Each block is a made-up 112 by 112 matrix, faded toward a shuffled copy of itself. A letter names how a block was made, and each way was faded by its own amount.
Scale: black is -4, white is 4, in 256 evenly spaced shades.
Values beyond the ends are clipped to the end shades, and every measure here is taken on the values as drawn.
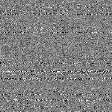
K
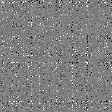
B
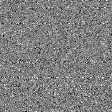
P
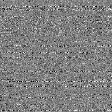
K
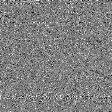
P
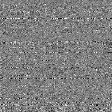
K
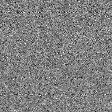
P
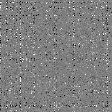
B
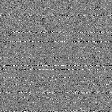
K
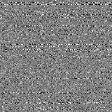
K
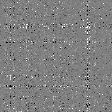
B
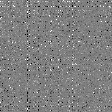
B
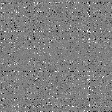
B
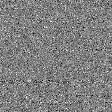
P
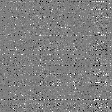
B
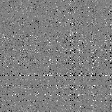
B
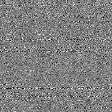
K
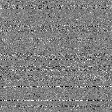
K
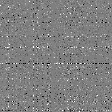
B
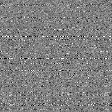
K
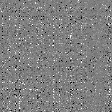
B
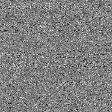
P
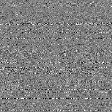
K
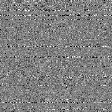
K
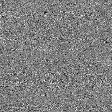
P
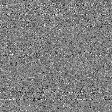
P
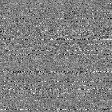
K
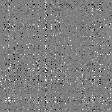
B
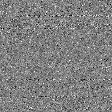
P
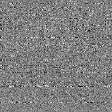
K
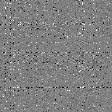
B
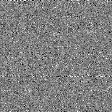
P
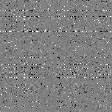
B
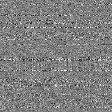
K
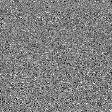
P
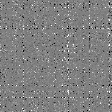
B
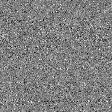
P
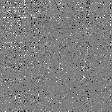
B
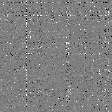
B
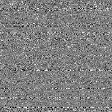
K
